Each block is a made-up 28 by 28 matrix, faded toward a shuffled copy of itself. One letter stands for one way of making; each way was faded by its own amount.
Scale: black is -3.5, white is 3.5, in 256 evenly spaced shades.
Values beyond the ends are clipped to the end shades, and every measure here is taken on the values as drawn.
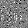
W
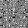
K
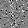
W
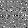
K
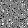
W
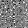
W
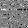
K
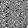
W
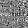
K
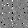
W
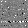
K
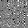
W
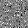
W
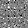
W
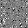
W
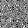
K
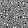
K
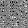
W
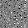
W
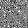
K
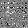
K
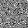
K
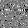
K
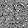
K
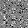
W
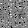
W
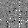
W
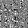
W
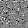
W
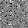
W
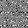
K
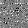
K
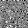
K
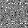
K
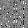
W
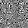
K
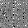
W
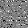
K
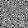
K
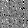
W
